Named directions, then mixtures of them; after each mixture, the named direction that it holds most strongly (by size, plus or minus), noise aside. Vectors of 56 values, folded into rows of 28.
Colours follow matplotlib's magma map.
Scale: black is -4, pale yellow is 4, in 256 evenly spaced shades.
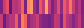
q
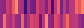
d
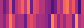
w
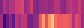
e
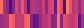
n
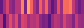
q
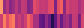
e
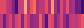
d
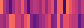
n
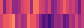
e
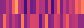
d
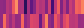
d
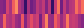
d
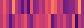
w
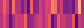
w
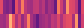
n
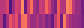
q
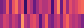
d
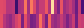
d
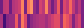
q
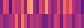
q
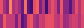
q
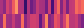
d
